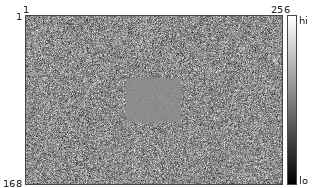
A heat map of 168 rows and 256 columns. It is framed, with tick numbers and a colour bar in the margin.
There is no overall slope. No seam splits the table. The centre is the smoothest part. In the centre lies a patch that is calmer than the rest. Neither half mirrors the other. The grain is fine, like static.
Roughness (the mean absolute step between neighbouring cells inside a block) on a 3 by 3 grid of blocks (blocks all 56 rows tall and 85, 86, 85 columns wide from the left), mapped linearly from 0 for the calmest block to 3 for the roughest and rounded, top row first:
333 / 303 / 333
